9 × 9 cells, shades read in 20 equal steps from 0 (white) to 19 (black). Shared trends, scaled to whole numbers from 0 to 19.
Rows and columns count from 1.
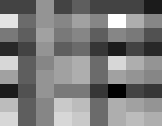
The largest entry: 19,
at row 7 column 7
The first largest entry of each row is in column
9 2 9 7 2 2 7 2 2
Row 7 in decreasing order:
19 17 15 15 14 13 10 10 8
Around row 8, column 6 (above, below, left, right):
15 11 5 6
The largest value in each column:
17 14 9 14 12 15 19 14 17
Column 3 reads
8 8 7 8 9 8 8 9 9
